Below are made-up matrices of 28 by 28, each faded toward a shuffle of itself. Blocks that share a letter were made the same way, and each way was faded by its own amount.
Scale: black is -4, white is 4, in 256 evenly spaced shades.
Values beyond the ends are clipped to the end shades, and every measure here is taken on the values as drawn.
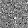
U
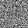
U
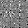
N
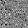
N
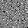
U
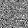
U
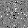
N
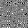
N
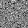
U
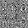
U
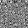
U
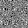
N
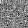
U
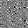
N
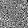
U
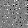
N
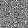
U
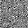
U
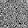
U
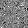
U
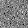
U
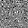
U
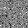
U
